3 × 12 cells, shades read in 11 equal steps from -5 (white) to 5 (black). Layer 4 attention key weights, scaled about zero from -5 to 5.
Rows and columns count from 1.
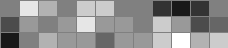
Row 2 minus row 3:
-2 -1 2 0 -3 -2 0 1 0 4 4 4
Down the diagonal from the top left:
0 -1 -2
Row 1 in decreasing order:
4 3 3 0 0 0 0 0 -2 -3 -3 -4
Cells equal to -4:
2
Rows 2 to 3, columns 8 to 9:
0 -3 | -1 -3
